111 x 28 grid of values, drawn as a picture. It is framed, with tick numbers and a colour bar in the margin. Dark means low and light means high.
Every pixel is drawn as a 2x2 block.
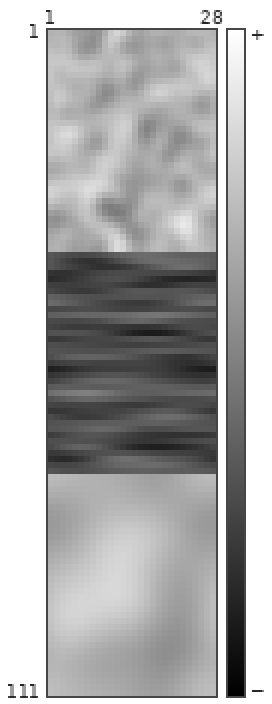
The table splits into 3 rows of 1 panel. Panel 1,1: high, blotchy. Panel 2,1: low, streaked across. Panel 3,1: high, smooth.
